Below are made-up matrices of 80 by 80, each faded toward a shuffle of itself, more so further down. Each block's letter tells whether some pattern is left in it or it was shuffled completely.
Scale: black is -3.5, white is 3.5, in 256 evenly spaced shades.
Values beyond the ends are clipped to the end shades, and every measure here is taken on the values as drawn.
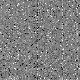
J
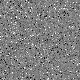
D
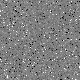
D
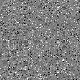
J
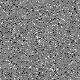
J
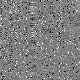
J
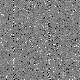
J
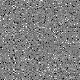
J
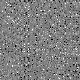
J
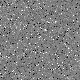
D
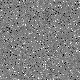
D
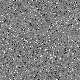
D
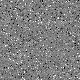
D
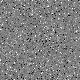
D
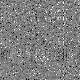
J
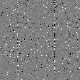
J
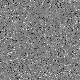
D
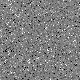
D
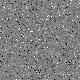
D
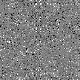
J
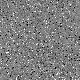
D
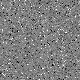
D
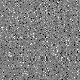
J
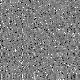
J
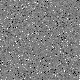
D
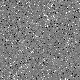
D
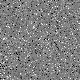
D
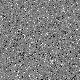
D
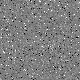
D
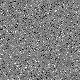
D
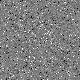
D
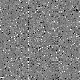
J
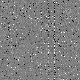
J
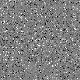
J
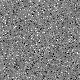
D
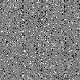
J
